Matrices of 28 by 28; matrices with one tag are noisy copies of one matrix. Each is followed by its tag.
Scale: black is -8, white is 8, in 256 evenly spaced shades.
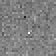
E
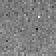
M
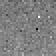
M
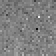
M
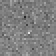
E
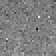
M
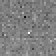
E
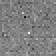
E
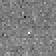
E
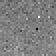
M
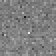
E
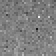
M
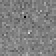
E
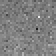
M
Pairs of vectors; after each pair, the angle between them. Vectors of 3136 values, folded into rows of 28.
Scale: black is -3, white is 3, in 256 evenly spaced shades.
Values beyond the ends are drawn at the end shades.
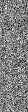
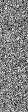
nearly parallel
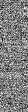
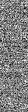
nearly opposite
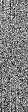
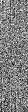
nearly parallel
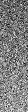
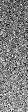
nearly parallel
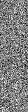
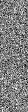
nearly parallel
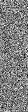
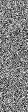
orthogonal
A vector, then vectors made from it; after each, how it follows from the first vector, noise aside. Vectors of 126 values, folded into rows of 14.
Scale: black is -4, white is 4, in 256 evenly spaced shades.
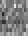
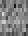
negated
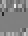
partly zeroed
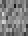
negated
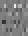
partly zeroed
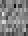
negated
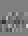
partly zeroed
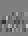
partly zeroed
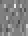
partly zeroed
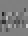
partly zeroed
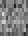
negated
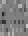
partly zeroed
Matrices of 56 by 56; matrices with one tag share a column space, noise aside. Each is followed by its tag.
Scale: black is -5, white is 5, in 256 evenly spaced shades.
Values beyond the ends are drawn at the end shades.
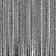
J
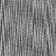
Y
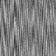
Y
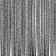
J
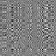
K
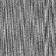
Y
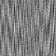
Y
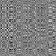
K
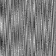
Y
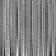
J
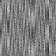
Y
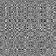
K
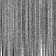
J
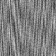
Y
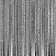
J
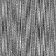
Y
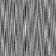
Y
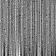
J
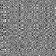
K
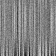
J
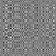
K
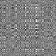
K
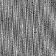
Y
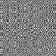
K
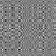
K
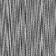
Y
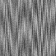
Y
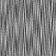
Y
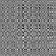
K
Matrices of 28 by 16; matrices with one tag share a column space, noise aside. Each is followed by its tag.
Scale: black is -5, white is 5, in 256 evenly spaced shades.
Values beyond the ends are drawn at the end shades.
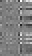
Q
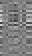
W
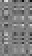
Q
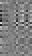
W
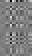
Q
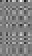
Q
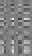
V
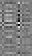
W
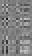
V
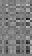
V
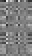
Q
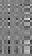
V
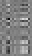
V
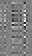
W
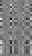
V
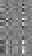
V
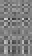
V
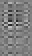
W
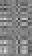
V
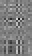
V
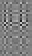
W
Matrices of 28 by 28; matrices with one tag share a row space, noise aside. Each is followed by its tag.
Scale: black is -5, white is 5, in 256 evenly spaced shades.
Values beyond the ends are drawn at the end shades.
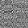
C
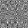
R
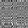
C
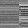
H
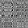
C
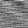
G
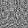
R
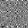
R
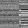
H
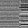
H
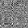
C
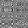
C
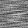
G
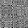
C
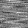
G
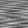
G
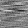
G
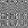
R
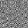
R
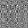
R
